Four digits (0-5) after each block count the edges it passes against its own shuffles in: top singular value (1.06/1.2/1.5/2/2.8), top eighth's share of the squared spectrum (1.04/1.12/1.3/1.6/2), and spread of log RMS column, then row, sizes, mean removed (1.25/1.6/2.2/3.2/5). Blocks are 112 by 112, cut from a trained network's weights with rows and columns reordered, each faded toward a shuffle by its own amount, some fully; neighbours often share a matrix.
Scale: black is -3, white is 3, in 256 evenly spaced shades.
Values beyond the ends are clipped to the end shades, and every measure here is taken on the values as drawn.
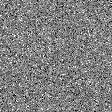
1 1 0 0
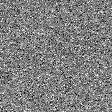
1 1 0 0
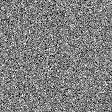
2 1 0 0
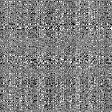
4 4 2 4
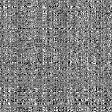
4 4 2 4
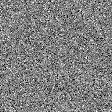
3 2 0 1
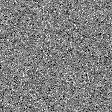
1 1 0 0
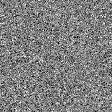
3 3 1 1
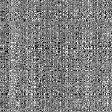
4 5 2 4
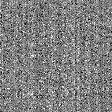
3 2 0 2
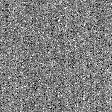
2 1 0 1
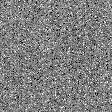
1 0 0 0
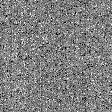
2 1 0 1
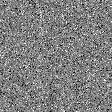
0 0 0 0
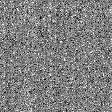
2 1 0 1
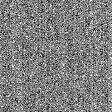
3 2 0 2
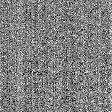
3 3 1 2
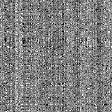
4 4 2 3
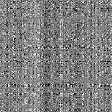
4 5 2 4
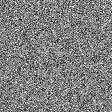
0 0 0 0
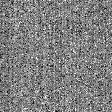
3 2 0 2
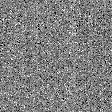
2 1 0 1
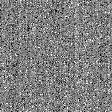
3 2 0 2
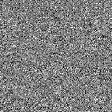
3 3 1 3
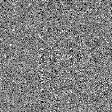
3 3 2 2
